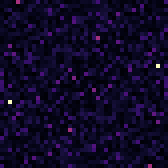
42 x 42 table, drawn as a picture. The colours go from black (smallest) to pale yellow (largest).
Average level on the scale: 10%. Stripes: none. Histogram: skewed, a long tail of high values. Seam: none. Symmetry: a half turn.
